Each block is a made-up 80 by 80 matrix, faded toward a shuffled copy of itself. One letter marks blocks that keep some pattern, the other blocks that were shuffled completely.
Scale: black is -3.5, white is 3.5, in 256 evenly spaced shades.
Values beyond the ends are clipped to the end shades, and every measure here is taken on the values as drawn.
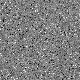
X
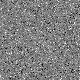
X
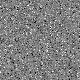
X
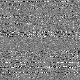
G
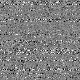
G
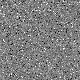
X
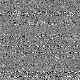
G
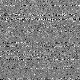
G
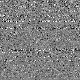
G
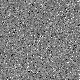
X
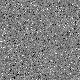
X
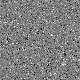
X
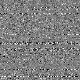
G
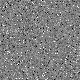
X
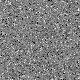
X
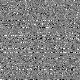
G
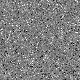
X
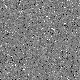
X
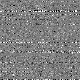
G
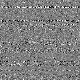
G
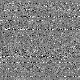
G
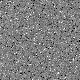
X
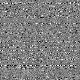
G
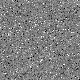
X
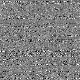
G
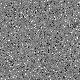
X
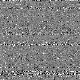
G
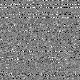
G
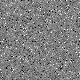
X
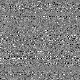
G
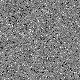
X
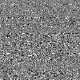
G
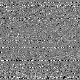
G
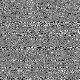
G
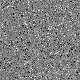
X
